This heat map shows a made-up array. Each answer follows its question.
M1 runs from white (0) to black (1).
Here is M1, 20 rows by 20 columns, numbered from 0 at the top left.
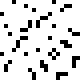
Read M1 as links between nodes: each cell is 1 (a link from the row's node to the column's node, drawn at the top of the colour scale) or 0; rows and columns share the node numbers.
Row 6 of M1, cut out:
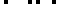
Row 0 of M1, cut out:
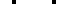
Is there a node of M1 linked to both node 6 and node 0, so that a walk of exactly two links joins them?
yes
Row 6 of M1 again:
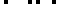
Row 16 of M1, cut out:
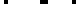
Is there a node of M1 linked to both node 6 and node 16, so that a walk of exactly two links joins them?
yes
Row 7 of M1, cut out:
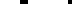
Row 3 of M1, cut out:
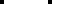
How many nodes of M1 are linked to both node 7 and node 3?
0
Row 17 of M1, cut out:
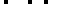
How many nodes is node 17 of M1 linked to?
3
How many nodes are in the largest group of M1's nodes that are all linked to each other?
2
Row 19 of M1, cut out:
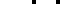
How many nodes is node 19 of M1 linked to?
2
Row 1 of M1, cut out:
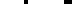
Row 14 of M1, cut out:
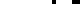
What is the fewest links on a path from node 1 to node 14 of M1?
3
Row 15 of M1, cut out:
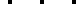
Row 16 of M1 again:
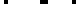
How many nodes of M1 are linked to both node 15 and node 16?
2
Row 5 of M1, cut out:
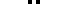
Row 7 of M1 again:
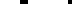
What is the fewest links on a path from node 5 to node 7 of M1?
1
